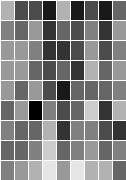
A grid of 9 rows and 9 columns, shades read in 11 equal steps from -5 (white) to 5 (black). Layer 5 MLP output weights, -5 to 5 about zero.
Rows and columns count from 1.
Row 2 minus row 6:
-1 2 -6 3 -1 1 3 0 1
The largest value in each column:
1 2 5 4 4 4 2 4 3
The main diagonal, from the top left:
-2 1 0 2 4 1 0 1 1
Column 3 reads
2 -1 0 1 -1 5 1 0 -2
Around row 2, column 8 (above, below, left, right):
4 2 0 -1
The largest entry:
5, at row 6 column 3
